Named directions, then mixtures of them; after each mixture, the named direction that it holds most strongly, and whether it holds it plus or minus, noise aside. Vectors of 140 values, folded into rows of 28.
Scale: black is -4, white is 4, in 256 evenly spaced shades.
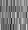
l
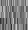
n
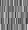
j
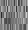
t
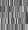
j, plus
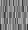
j, minus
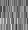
n, minus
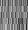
l, minus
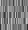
j, minus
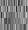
t, plus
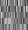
t, minus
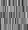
j, minus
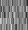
n, minus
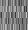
l, minus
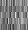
l, plus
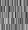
j, plus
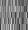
l, minus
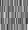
j, plus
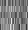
l, minus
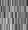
n, minus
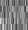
n, minus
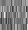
n, plus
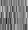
n, plus
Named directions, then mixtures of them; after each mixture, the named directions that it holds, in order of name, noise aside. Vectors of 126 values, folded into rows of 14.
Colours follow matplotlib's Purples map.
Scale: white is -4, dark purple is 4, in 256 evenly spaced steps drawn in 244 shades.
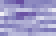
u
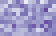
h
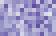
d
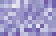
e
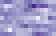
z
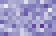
e, h, z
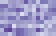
h, z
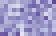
d, e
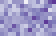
e, h, z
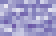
h, u, z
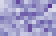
d, h, u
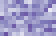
d, h, u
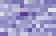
e, h, u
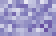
h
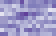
e, u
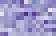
e, h, u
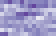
e, u, z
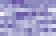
u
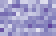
e, h, u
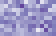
h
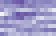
u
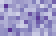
d, z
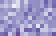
e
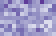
h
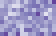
d, e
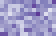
d, e, u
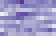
u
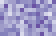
d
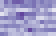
u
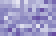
e, u, z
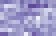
e, u, z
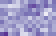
d, e, z
